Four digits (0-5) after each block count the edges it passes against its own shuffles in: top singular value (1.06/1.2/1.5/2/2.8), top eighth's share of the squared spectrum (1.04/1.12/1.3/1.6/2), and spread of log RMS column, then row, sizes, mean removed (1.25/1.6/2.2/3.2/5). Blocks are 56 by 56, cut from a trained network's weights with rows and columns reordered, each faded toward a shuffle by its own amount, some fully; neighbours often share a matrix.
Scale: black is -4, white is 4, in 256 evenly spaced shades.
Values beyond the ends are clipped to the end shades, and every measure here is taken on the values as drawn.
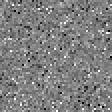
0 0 0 0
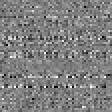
4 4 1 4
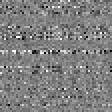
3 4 0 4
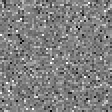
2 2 0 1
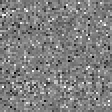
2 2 0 1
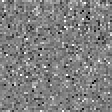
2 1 0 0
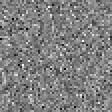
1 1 0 0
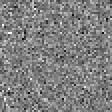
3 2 1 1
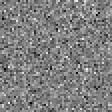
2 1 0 0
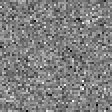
2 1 0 0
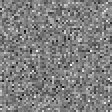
1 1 0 0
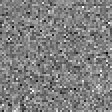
0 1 0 0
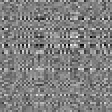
5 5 1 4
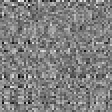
4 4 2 3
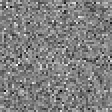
3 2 0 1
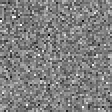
0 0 0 0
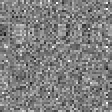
3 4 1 2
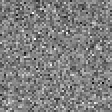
2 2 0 0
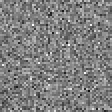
2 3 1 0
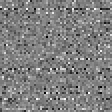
3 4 0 3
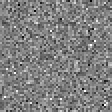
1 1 0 0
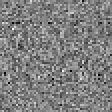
3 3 1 1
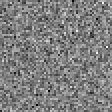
1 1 0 0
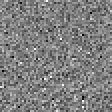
2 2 0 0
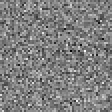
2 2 0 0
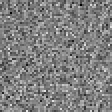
2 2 0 1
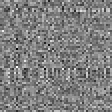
4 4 1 2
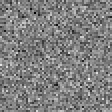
2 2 0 1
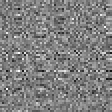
4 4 1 3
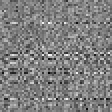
4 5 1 3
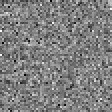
3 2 0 1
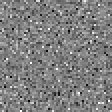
1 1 0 1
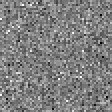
0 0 0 0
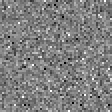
0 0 0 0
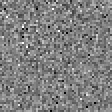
0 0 0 0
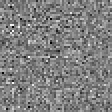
3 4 1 1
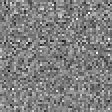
3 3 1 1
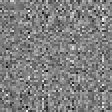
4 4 2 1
